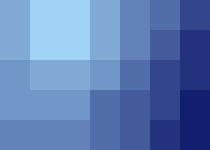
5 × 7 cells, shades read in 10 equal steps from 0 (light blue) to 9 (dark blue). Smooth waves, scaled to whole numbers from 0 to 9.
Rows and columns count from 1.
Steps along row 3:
down same up up up up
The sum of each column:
14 9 9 17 25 33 41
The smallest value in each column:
2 0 0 2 4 5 7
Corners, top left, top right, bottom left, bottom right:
2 7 4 9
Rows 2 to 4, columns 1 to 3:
2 0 0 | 3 2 2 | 3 3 3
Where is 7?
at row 1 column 7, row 3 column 6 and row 4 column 6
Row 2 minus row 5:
-2 -4 -4 -3 -2 -2 -1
